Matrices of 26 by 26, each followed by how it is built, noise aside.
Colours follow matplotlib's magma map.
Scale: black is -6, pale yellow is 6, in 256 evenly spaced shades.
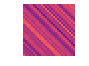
Toeplitz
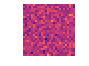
noise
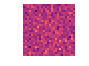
noise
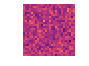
noise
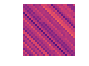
Toeplitz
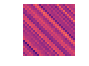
Toeplitz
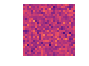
noise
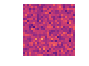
noise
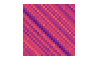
Toeplitz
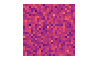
noise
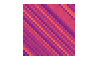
Toeplitz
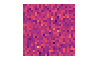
noise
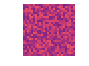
noise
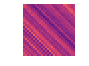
Toeplitz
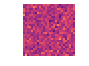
noise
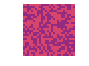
noise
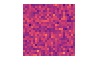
noise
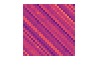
Toeplitz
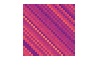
Toeplitz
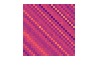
Toeplitz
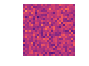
noise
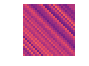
Toeplitz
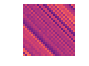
Toeplitz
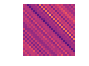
Toeplitz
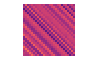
Toeplitz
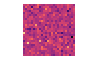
noise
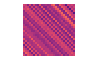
Toeplitz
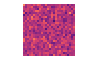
noise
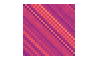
Toeplitz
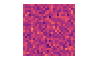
noise
